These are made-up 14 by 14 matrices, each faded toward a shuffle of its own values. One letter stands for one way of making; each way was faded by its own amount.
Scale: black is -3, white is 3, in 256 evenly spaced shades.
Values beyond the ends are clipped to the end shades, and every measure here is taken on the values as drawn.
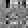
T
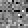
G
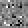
G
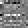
T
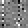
T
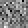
G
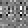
T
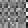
T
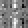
T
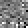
G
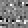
G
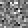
G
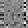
T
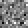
G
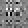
T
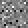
G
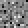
G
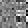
T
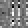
T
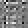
T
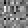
T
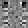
T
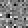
G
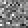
G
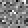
G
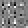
T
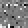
G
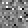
G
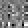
T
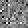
G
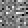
G
